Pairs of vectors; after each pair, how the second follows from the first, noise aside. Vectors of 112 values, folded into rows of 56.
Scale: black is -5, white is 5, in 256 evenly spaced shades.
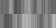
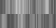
wrapped around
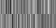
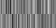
copied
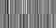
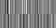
copied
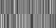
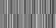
shuffled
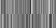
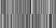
copied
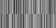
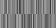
shuffled
